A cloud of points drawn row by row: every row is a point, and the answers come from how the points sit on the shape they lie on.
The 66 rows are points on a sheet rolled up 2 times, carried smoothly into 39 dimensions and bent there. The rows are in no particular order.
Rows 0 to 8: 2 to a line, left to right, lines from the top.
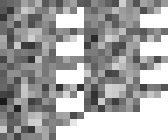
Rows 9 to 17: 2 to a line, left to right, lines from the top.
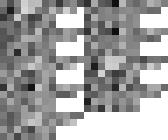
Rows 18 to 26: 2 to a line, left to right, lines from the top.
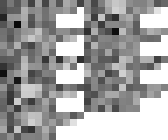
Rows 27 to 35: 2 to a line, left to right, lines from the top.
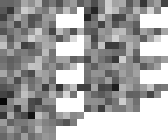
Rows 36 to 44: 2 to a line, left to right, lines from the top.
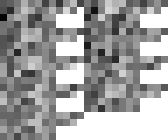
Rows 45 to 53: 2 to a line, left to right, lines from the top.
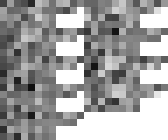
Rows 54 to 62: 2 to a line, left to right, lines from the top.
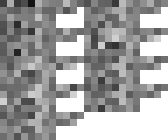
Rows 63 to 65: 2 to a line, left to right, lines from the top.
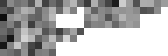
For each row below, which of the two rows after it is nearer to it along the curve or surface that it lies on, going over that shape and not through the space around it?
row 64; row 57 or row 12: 12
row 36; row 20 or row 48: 48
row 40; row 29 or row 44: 29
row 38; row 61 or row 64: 61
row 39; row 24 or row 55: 55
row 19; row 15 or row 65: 65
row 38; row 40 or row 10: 10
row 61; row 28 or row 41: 41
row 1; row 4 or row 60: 4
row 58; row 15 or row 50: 15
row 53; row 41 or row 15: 15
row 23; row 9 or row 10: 10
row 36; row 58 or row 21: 21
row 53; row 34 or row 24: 34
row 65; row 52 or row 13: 52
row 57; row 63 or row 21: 21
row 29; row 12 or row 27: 12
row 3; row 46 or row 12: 12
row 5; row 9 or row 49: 9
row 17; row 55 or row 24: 55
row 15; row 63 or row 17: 63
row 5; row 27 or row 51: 51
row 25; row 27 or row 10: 27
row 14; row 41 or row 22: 22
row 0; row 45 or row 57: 45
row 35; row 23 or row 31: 23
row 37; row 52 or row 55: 52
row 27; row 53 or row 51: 53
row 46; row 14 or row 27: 14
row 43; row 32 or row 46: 32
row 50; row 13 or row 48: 48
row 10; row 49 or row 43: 49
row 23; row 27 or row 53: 53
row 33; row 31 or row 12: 12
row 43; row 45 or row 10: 10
